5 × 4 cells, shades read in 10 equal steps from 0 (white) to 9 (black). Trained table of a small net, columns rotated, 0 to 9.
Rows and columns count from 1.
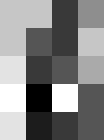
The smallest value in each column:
0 2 0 2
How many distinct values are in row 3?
4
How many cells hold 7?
4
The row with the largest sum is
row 5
